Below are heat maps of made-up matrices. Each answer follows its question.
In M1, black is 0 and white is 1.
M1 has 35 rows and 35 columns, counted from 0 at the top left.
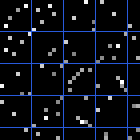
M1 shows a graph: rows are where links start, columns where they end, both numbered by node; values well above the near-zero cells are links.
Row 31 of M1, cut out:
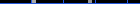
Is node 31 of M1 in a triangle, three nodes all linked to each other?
no
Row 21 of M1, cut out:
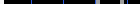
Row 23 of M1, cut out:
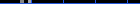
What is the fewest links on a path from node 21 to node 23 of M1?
6
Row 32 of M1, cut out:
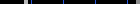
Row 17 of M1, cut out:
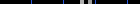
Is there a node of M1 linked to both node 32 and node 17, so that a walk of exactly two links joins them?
no
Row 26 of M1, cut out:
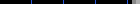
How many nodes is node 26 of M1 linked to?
2
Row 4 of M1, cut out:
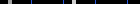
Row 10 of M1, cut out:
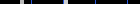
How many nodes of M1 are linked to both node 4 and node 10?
0
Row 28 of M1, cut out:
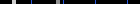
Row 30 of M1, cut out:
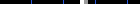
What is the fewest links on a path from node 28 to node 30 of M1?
5
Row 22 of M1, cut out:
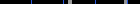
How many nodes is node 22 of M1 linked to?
2
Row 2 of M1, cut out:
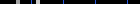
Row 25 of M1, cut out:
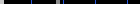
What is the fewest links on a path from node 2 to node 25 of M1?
6
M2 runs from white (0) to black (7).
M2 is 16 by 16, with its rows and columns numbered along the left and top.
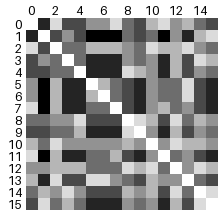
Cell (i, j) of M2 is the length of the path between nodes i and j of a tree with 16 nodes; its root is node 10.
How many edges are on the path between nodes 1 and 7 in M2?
7
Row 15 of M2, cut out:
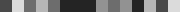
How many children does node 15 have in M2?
1
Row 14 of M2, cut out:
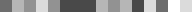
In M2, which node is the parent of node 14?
12
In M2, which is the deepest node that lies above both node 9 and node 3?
12
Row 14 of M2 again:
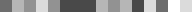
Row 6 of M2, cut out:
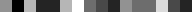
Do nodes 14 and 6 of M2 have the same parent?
no
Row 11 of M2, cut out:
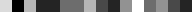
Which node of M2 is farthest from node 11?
1
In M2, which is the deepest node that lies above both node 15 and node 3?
14
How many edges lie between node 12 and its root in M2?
1
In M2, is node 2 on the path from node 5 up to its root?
yes
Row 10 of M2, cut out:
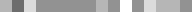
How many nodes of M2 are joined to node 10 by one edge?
2
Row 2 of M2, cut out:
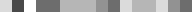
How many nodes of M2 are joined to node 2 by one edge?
3
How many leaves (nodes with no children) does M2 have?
8
